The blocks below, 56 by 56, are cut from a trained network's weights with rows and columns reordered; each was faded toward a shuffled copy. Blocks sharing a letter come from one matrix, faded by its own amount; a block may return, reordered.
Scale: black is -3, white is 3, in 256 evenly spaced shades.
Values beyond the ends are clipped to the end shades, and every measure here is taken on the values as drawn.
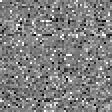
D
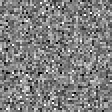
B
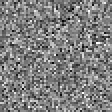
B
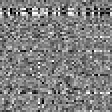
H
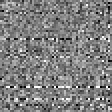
H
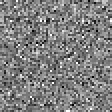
B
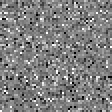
D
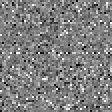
D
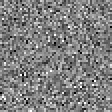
B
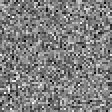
B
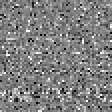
D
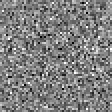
B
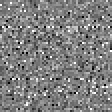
D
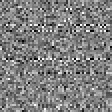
H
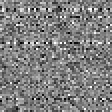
H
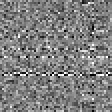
H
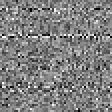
H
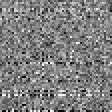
H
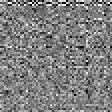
H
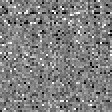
D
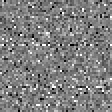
D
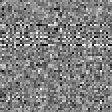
H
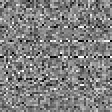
H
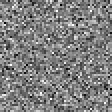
B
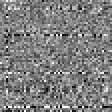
H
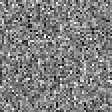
B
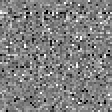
D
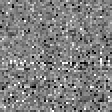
D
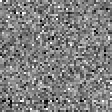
B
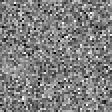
B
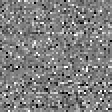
D
